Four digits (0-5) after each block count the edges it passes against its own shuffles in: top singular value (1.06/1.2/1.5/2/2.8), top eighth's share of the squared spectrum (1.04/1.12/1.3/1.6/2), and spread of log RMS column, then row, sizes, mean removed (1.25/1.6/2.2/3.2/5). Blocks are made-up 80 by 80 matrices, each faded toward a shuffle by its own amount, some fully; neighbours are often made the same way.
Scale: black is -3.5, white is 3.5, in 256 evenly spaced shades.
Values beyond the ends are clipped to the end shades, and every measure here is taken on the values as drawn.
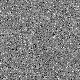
0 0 0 0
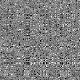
4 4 2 2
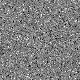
2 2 0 0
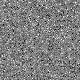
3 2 0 0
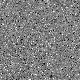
1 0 0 0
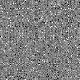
4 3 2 2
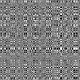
5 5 4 4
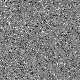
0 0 0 0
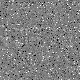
2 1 0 0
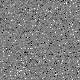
2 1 0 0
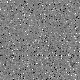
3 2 0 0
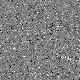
2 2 0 1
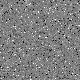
0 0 0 0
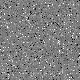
1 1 0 0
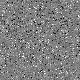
2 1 0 0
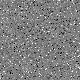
1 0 0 0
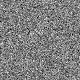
0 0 0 0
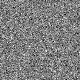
2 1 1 0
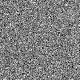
0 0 0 0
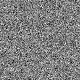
2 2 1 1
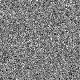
2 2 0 0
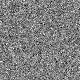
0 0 0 0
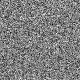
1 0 0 0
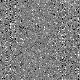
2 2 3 0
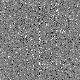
2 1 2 0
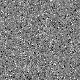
0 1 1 0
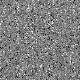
1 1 2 0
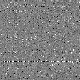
4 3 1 2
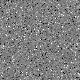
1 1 0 0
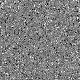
2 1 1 0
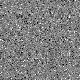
3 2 0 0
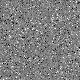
2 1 0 0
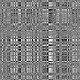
5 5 4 4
